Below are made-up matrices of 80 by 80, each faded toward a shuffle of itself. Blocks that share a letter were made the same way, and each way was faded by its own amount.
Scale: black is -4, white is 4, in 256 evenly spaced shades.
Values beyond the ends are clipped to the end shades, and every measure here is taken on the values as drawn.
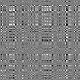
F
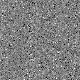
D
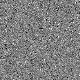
D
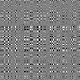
F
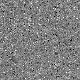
D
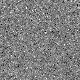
D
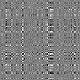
F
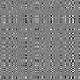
F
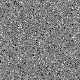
D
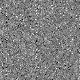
D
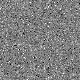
D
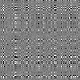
F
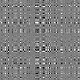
F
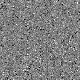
D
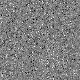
D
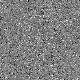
D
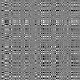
F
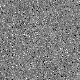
D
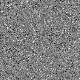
D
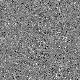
D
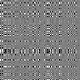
F
